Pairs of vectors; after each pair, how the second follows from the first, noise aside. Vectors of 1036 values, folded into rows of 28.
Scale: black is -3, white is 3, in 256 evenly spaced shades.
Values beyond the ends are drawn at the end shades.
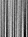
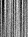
reversed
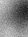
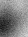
reversed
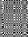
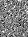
shuffled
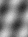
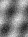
reversed
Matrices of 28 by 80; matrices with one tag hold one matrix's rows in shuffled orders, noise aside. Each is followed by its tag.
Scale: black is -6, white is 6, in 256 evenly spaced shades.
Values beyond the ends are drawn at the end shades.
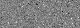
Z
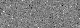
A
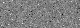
A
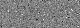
Z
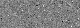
Z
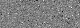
Z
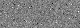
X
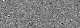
A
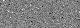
A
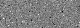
A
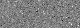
Z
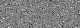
A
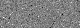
A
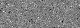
A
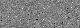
Z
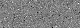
X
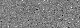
Z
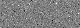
X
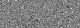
Z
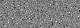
X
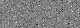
Z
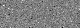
A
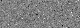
Z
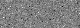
A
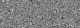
A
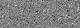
Z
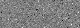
Z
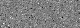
A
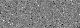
A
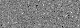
Z
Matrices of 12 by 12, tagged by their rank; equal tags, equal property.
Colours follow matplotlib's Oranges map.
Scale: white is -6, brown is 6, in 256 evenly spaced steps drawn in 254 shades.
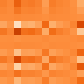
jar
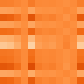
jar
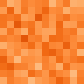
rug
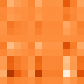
jar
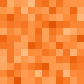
rug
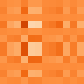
jar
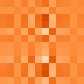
jar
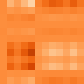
jar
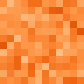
rug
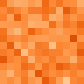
rug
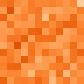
rug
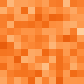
rug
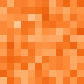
rug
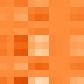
jar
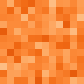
rug
